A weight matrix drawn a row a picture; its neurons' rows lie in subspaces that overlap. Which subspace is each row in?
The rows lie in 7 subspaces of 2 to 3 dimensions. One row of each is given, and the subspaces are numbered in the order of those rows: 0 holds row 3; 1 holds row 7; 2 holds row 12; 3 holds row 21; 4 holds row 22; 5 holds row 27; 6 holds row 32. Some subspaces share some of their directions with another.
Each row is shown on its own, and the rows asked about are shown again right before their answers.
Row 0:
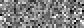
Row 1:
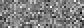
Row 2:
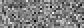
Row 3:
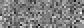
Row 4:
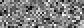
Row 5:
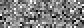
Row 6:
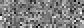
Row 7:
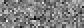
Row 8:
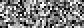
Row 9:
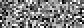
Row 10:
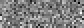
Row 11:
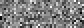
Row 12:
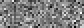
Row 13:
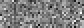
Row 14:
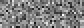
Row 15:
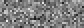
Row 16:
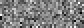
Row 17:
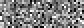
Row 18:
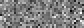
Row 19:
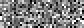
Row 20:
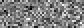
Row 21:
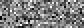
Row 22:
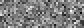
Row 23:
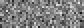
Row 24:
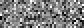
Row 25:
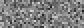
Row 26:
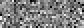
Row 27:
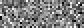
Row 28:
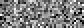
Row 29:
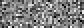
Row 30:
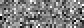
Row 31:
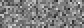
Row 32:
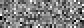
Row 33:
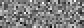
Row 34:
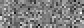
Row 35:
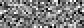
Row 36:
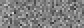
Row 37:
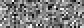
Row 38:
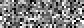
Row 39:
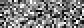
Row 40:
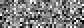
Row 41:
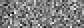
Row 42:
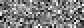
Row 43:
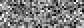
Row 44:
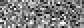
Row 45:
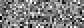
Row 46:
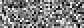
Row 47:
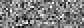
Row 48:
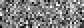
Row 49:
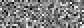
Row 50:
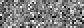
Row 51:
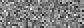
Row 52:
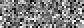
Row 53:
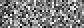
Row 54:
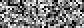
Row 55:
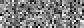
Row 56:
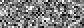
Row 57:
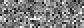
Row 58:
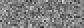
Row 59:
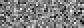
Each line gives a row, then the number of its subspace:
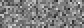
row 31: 6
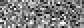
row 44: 3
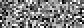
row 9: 2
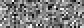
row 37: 2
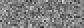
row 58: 4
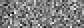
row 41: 0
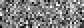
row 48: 3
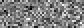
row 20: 2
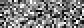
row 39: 3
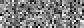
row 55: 3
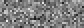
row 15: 1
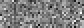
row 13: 2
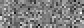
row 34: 0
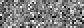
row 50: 6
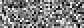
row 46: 5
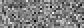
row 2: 5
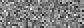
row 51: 2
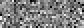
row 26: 1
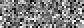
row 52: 5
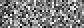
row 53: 0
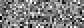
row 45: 4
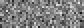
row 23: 3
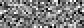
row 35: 6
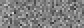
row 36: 0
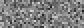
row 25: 1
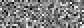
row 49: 2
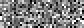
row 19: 1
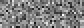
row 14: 3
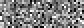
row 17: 1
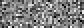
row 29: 1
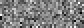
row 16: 5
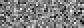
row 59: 4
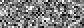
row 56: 4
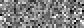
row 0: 4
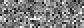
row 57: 1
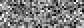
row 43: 6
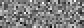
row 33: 6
